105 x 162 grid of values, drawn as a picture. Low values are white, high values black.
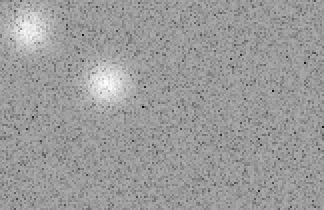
On average the colour sits 40% of the way up the scale. No row or column stands out. The distribution is heavy-tailed on both sides. Two dips sink into the field. No regular stripes run through it.
